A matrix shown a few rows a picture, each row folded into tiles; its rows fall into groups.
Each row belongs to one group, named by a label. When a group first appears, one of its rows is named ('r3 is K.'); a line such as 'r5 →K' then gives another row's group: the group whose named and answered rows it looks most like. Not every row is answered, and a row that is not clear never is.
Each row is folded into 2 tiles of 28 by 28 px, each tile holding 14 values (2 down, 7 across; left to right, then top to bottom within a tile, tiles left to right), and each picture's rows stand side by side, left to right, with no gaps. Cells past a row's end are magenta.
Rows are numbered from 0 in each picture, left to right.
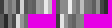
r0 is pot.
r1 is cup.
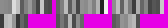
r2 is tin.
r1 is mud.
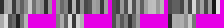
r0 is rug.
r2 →mud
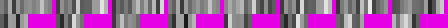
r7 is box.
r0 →mud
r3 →mud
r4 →cup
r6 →box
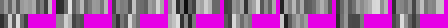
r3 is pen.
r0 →tin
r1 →box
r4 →box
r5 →pot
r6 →mud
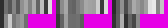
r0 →tin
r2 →mud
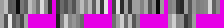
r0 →pen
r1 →tin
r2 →tin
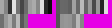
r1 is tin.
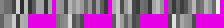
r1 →cup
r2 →cup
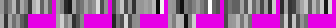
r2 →mud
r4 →tin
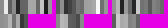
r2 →cup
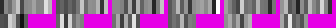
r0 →box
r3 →mud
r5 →pen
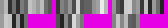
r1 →pot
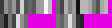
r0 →pot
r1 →box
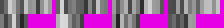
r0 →box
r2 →pot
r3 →mud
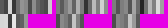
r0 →rug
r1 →pot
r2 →pot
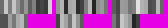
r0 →tin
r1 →cup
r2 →box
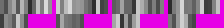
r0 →pot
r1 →cup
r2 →rug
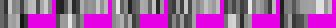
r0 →box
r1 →box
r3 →mud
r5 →mud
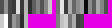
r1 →cup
